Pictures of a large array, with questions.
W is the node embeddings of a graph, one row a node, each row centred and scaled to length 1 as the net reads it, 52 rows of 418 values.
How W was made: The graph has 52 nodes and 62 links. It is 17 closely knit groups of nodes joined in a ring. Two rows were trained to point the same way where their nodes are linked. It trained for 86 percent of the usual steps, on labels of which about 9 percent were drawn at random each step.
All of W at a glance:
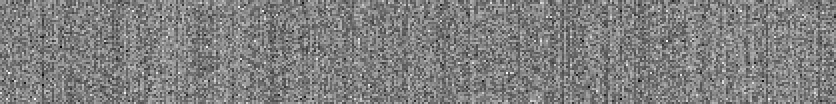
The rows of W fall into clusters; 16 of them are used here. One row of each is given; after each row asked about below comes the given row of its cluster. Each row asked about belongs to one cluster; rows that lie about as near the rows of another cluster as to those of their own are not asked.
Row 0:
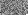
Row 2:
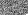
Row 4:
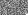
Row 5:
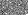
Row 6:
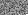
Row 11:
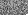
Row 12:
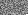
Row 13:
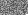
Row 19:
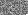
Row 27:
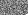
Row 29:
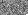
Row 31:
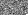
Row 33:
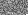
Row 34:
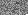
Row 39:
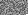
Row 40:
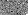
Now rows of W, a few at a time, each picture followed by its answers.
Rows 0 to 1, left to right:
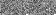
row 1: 0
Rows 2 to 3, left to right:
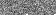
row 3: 27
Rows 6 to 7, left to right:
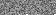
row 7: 31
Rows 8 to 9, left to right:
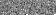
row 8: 27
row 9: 39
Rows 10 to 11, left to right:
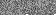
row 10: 34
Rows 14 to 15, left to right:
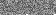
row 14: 33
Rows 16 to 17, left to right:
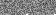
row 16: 40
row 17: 33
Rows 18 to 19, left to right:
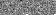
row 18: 5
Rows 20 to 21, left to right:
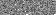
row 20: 40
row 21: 19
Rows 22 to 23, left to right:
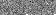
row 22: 29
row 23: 13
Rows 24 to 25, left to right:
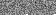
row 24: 5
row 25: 12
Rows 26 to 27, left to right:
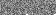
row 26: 4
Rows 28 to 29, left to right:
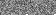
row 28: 34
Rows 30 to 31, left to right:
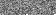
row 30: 19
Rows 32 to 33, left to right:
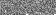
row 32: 4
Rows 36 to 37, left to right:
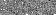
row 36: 13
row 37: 6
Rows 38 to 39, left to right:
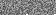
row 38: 11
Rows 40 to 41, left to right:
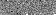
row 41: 12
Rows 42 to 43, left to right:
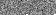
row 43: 0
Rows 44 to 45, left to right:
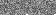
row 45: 29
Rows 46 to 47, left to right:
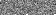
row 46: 39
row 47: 6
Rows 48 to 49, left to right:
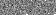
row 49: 39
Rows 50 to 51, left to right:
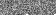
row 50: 2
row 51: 11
